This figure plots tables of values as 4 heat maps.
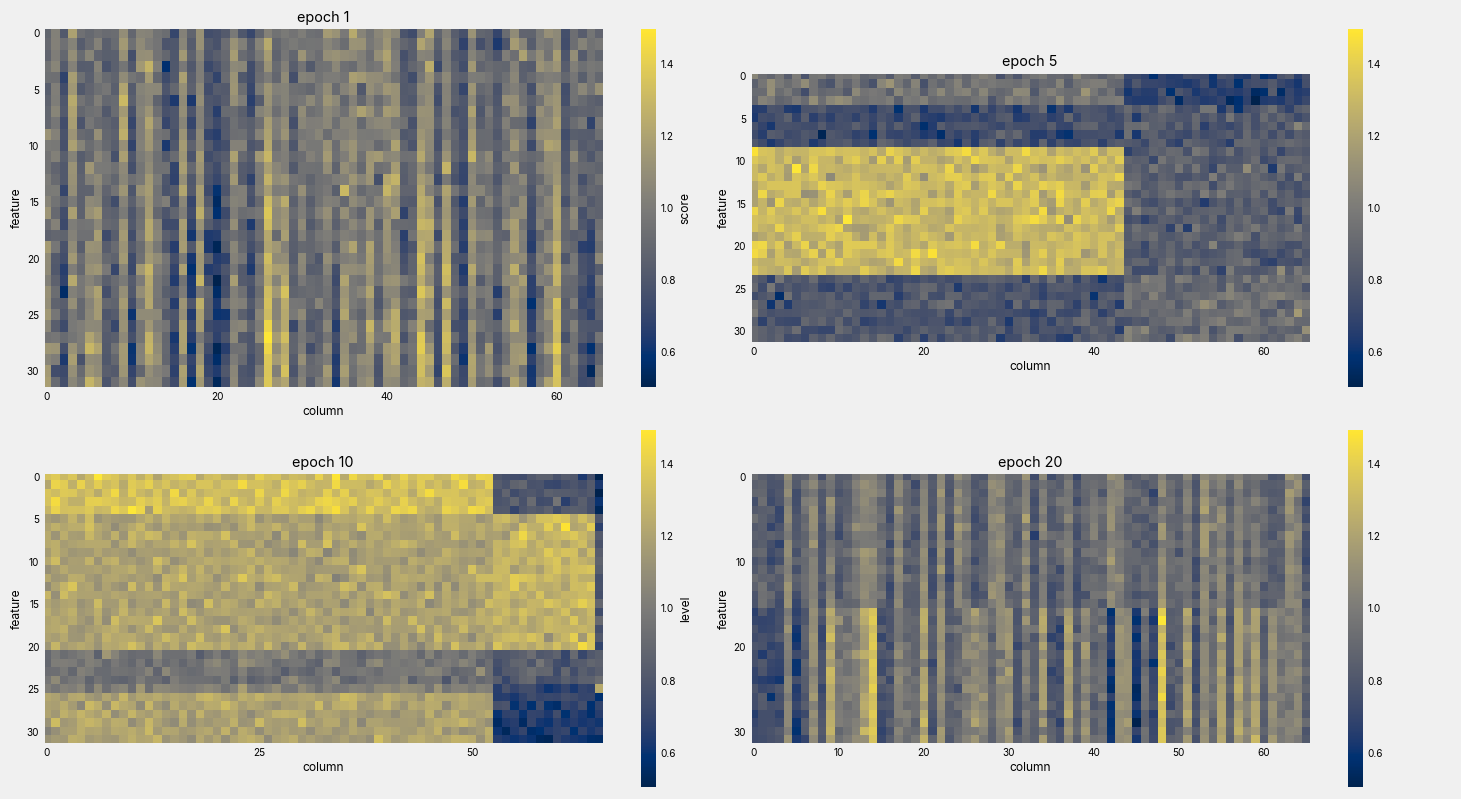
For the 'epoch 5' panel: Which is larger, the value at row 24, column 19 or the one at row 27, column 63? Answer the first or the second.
the second
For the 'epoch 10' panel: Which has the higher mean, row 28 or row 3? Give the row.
3
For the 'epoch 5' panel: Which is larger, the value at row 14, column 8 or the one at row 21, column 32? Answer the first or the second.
the first
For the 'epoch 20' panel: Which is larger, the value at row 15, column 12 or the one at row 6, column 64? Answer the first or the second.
the second
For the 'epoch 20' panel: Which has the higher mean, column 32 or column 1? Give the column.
32
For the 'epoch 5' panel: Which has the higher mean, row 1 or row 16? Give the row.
16
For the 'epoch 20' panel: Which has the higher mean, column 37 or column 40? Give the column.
37
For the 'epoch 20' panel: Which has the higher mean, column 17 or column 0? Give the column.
17
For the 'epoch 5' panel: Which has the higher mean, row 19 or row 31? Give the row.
19
